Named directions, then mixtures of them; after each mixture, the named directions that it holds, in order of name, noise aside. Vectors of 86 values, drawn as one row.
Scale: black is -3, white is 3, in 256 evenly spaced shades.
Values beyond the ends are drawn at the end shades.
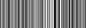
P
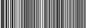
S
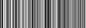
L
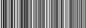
L, S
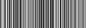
P, S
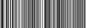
L, S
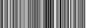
L, P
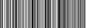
L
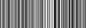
P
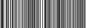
L, S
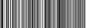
L, S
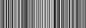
P, S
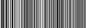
S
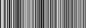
S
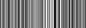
P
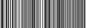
L, S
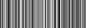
L, P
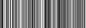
L, S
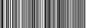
L, S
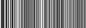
S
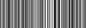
P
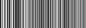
L, S
